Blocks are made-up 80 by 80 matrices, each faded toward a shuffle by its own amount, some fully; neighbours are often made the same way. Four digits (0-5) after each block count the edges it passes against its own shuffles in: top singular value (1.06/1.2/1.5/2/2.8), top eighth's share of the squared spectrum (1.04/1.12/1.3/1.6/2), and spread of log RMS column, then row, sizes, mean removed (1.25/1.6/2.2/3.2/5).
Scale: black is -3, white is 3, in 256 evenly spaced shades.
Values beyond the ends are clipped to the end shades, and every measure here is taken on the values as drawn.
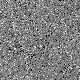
0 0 0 0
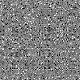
4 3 1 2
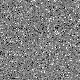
2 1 0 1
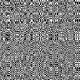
5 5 3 3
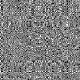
4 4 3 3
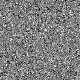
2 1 0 0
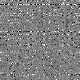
4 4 1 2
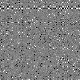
4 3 2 2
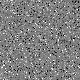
1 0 0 0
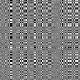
5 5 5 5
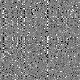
4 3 2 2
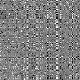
5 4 3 3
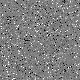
0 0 0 0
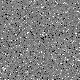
0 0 0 0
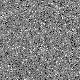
1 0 0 0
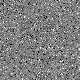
2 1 0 0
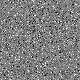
2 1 0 0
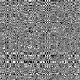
5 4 3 3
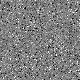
2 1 0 0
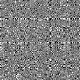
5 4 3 3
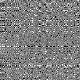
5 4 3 3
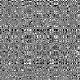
5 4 3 3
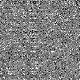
4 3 1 2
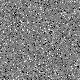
1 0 0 0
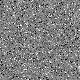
1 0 0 0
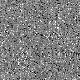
3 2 0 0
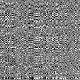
5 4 3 3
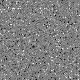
0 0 0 0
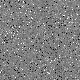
0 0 0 0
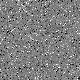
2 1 0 0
